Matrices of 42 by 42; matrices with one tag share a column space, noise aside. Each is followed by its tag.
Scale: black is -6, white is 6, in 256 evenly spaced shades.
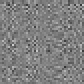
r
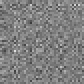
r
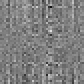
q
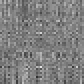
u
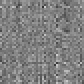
q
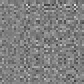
r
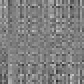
q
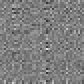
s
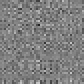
s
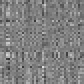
u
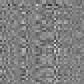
r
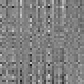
q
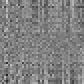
q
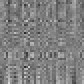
u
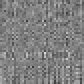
u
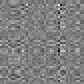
r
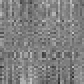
u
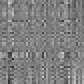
u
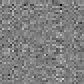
r
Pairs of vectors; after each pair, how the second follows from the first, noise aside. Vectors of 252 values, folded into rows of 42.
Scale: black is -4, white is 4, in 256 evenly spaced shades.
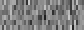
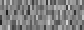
shuffled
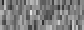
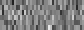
shuffled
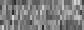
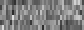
copied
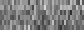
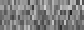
copied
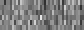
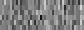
negated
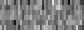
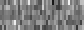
negated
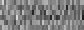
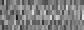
negated
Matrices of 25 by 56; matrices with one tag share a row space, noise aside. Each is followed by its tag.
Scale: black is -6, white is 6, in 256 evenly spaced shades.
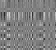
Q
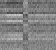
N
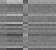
N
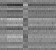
N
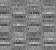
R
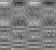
R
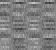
R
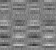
R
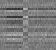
N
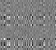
Q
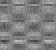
R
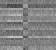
N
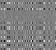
Q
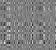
Q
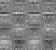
R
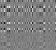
Q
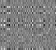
Q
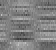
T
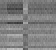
N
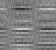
T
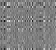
Q
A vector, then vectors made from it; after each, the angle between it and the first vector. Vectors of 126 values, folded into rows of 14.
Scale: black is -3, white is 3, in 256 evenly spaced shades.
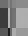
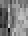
nearly parallel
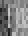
nearly parallel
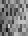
partly aligned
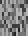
orthogonal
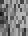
partly aligned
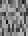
orthogonal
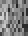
partly opposed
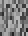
orthogonal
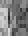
nearly opposite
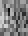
partly opposed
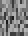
orthogonal
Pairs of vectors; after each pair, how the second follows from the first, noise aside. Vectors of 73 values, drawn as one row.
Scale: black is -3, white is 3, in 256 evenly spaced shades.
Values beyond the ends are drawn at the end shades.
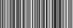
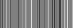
partly zeroed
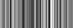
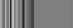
partly zeroed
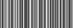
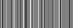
partly zeroed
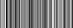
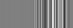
partly zeroed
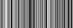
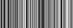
reversed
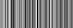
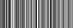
negated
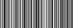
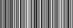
reversed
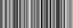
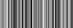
reversed
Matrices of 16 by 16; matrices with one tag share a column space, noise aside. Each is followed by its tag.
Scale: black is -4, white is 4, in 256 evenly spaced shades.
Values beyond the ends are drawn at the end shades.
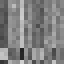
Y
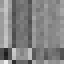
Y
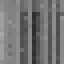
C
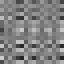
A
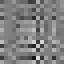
A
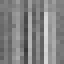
C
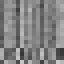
Y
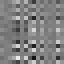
A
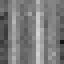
C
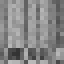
Y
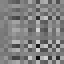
A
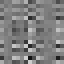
A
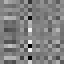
A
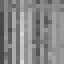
C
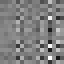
A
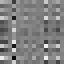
A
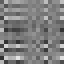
A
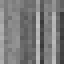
C
